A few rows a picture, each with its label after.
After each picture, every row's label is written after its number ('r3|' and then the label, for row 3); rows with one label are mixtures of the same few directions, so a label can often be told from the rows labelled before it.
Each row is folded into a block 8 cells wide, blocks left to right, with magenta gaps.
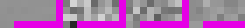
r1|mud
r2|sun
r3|mud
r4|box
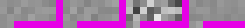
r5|mud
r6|mud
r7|mud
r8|sun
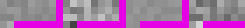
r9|sun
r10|sun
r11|mud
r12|sun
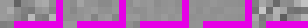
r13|box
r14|box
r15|sun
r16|mud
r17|mud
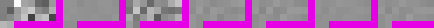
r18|box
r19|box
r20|mud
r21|mud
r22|mud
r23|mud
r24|mud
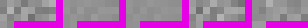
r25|mud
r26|mud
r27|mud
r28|mud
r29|box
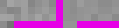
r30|sun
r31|box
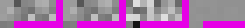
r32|box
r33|box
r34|sun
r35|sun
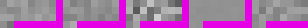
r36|sun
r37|sun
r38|mud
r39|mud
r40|mud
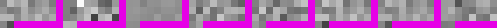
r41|sun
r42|box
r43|box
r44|mud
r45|mud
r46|sun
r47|sun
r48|box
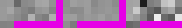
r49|box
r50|sun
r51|box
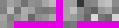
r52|mud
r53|box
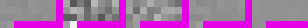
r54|sun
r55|sun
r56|mud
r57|sun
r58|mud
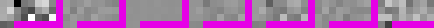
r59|box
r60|mud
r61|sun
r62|box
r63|box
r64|mud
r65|sun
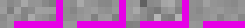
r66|mud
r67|box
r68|box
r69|box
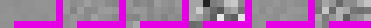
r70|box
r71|mud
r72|sun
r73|box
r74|mud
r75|mud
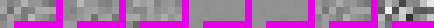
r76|mud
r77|box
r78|sun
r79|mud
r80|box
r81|mud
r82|mud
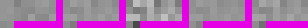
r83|box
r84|sun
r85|sun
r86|sun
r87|sun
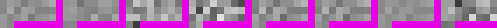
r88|mud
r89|box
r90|sun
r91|mud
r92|mud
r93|mud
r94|mud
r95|box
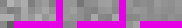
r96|sun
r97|box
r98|sun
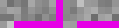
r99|sun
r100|box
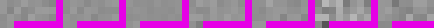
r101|mud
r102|mud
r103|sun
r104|sun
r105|box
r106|sun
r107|box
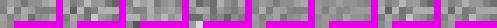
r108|mud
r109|mud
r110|sun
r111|sun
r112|mud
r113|mud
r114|mud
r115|mud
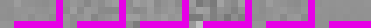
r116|box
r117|mud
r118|sun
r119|sun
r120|box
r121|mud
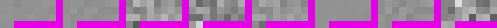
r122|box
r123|mud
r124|sun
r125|sun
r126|sun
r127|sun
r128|mud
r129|box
